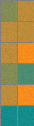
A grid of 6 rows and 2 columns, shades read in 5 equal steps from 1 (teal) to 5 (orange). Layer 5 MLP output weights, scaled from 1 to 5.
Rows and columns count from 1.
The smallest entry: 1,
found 2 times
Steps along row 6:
same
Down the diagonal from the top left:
3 4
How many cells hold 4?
5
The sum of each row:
7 8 9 5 9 2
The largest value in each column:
4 5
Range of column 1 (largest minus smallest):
3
